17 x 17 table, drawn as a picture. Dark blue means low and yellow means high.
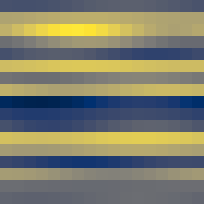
Ninth with the highest average: top middle. Grain: streaks across. Average level on the scale: 50%. Ninth with the lowest average: middle left.
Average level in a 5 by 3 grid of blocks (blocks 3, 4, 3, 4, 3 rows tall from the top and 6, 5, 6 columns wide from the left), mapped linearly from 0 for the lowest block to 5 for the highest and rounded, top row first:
454 | 343 | 011 | 233 | 222
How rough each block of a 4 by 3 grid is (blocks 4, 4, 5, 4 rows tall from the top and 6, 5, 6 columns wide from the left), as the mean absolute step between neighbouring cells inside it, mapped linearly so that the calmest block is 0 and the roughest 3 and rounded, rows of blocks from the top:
221
333
111
100
